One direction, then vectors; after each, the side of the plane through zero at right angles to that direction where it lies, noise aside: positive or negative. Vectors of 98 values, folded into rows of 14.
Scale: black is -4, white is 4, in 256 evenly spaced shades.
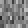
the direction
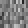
positive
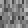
positive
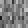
positive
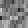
positive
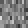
negative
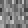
negative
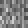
negative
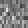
negative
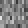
negative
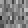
positive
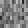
positive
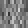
negative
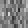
positive
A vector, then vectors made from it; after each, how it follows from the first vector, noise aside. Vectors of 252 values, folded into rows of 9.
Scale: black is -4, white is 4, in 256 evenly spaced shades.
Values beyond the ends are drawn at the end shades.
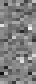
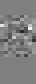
partly zeroed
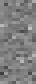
shrunk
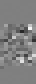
partly zeroed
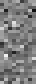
reversed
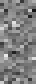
reversed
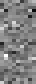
reversed
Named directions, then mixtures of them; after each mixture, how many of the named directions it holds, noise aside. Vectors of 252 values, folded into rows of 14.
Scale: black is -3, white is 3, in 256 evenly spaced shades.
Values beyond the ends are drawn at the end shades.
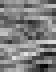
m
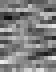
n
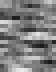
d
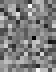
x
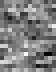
three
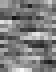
one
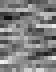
one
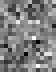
two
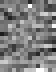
three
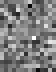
one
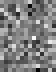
one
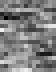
three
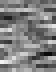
two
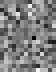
one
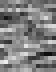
two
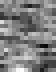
two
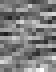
two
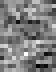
two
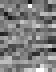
three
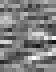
three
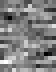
three
